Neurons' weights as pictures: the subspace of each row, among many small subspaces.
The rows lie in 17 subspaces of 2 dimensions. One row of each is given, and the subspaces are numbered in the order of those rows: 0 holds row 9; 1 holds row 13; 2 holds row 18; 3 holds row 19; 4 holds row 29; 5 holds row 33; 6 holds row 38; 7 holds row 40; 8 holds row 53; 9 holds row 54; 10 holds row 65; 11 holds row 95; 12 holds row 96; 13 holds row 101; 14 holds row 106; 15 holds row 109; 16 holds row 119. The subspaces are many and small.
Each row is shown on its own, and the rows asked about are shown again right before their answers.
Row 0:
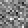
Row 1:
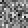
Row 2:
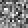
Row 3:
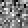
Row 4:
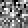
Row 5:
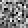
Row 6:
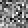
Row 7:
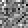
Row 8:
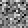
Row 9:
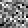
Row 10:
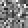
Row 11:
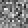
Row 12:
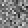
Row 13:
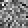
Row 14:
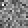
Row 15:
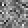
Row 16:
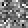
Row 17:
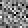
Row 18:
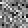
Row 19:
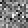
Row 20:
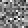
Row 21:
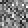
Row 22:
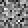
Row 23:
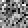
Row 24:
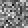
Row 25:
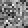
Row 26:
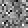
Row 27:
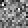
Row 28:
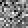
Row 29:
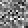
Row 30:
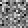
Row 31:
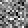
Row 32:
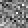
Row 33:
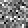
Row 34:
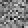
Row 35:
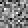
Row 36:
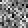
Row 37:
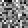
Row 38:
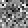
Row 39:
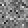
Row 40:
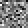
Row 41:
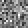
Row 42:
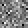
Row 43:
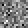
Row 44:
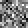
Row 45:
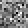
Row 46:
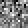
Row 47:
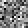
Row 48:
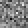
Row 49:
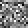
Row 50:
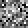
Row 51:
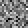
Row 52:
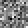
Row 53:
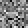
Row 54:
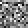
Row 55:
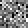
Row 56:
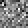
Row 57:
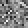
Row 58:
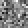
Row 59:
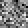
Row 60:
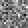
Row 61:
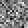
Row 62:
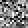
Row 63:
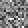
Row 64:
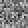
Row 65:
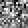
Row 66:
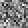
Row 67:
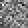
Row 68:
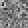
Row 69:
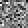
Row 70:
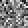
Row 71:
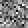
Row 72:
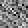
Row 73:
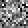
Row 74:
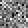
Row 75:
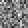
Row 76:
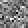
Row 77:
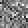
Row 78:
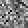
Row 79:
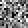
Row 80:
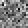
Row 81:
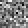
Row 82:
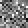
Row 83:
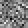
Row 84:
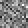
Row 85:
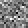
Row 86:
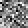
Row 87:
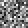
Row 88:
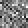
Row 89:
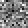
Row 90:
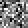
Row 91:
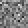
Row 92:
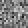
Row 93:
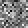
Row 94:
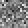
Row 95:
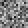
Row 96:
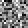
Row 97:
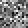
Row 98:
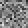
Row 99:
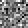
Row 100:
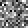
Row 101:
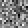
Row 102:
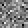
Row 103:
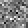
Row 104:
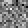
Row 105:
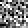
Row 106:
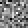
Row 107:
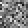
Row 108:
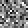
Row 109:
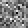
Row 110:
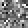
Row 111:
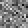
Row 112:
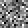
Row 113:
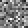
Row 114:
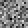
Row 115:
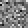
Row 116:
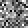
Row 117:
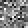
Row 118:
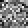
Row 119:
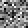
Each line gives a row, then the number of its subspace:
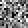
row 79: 3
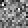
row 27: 9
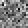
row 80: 9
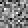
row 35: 14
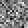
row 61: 8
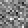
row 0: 8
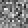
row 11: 10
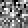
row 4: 10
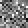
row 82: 3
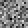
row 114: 11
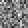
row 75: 12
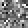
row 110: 0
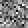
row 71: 15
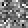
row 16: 0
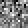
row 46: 10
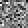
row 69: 7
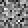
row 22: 14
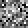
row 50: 6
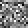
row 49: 9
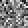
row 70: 4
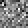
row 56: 9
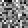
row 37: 12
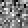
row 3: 10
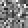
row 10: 0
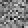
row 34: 4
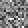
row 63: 8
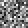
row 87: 11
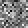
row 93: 16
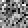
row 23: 7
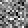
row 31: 8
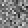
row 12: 13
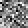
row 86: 1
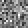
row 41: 13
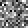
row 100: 5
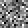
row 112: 16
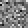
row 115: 7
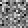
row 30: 7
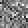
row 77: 2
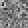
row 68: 1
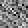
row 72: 13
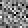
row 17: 13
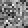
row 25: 11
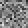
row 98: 6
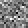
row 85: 5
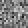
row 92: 13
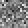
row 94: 6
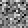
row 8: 7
